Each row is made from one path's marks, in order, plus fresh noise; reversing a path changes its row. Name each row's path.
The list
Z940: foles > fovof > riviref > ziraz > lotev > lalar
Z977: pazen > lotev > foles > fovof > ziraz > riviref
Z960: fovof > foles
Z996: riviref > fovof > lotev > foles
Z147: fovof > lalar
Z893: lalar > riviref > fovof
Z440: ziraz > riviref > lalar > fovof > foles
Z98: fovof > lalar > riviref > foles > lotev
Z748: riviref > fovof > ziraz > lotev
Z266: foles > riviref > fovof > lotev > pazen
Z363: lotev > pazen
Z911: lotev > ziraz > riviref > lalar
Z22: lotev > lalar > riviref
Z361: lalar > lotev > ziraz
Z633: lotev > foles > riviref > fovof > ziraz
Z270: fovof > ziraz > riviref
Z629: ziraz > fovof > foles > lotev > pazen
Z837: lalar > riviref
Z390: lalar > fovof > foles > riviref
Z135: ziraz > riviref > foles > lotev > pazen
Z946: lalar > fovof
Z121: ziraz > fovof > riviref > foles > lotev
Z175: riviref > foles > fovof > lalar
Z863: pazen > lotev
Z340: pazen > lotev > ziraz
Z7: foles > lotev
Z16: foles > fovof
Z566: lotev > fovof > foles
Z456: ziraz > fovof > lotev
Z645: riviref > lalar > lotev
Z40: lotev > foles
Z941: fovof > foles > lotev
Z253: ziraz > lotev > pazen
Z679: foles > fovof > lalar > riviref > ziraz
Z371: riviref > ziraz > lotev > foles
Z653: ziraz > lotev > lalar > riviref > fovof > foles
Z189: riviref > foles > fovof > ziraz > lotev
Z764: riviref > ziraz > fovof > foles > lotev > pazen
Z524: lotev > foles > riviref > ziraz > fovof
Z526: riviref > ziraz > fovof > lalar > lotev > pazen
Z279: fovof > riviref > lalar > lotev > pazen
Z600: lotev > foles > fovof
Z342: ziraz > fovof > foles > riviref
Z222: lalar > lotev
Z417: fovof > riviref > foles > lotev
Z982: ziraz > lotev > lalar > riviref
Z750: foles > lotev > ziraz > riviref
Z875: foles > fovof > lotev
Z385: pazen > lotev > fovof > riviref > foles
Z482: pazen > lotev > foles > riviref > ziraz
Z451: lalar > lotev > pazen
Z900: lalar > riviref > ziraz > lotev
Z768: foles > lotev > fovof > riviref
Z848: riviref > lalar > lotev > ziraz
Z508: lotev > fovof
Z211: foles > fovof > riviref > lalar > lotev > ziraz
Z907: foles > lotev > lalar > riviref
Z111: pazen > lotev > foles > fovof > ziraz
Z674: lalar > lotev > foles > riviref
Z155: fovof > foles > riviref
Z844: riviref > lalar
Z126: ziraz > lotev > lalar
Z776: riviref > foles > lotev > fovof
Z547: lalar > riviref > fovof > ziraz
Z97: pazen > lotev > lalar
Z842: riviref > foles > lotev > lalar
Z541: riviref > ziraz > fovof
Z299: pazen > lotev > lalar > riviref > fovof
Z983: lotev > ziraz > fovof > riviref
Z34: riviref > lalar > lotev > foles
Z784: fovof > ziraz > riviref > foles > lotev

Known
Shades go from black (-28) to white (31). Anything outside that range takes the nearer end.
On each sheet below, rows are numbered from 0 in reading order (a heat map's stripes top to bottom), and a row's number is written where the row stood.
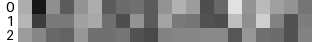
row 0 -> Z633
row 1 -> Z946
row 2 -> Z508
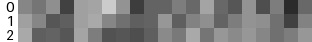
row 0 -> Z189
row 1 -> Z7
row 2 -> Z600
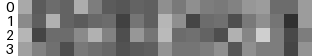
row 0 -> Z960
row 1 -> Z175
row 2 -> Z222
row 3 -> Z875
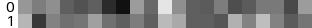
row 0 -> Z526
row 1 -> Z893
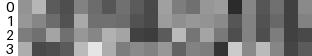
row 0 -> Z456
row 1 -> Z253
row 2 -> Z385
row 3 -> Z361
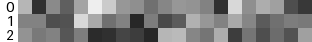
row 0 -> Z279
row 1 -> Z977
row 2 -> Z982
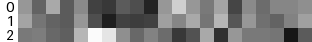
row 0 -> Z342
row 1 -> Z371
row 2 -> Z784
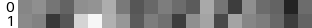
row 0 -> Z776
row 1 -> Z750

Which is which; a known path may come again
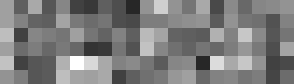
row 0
Z342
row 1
Z508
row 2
Z893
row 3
Z147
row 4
Z848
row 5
Z340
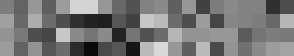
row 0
Z417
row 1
Z679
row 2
Z111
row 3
Z524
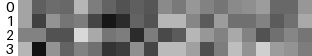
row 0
Z960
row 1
Z653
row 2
Z977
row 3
Z674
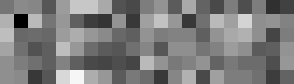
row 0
Z121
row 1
Z390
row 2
Z844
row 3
Z941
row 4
Z907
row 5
Z750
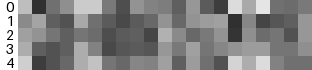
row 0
Z440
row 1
Z764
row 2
Z541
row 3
Z40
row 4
Z34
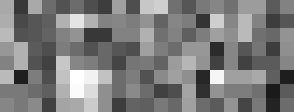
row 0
Z266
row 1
Z361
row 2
Z996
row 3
Z456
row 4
Z629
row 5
Z211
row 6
Z784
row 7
Z189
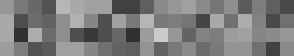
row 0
Z768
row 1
Z451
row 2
Z155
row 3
Z7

